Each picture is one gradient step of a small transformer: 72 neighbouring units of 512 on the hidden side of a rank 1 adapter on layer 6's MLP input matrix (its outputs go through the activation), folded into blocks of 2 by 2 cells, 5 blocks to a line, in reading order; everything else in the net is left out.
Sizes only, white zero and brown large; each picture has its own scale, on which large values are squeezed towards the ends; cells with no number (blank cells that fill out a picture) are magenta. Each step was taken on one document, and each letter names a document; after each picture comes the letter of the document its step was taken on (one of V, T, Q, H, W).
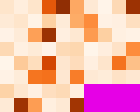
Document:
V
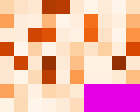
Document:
V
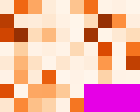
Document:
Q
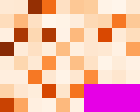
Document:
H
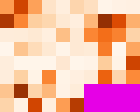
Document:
Q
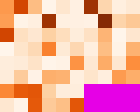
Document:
Q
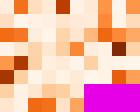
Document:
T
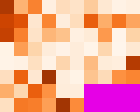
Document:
Q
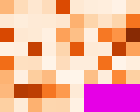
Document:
T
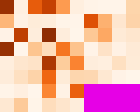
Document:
H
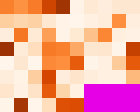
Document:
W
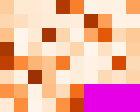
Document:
V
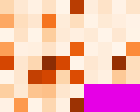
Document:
V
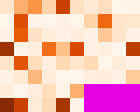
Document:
W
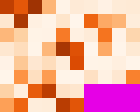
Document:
W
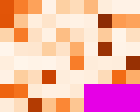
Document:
Q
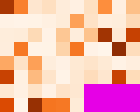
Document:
T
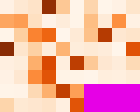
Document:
H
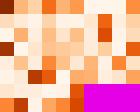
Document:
W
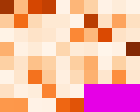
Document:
H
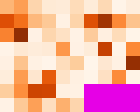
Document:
Q
